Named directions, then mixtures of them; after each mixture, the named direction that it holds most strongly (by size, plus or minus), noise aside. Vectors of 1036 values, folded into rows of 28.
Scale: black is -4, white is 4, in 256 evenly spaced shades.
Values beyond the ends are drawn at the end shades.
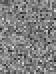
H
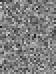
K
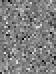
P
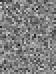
K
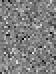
P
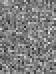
H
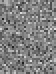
H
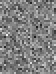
K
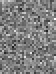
H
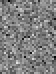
P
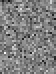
P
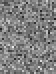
H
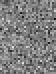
H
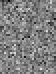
P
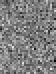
H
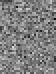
H
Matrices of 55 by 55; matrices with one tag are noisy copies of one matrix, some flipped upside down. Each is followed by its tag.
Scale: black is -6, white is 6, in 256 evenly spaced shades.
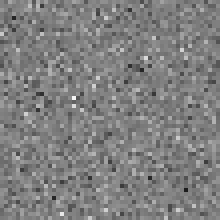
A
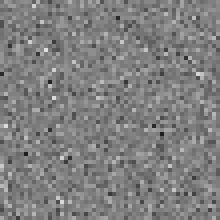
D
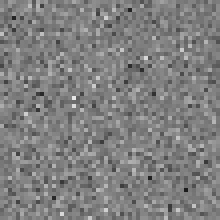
A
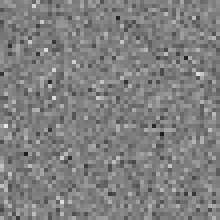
D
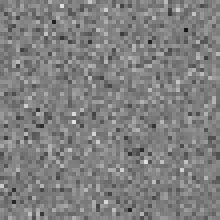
A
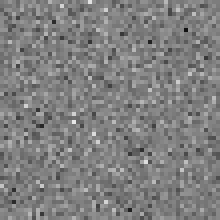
A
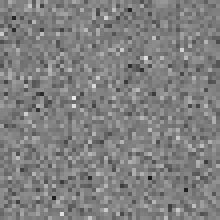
A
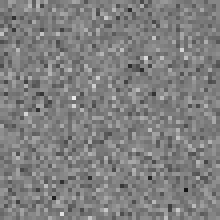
A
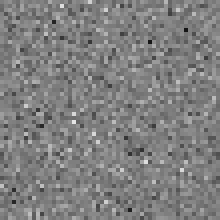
A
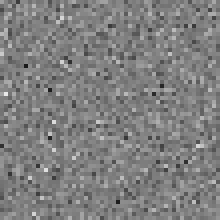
D
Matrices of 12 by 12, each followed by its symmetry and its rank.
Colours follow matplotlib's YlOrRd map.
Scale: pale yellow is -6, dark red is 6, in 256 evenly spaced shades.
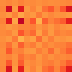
symmetric, rank two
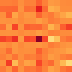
neither, rank two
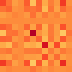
symmetric, rank two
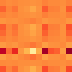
neither, rank one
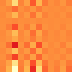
neither, rank one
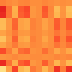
neither, rank one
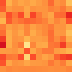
neither, rank two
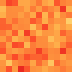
antisymmetric, full rank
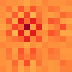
symmetric, rank two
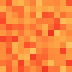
antisymmetric, full rank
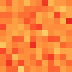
antisymmetric, full rank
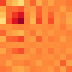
symmetric, rank two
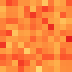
antisymmetric, full rank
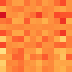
neither, rank two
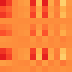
neither, rank one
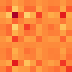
symmetric, rank two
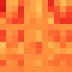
neither, rank two
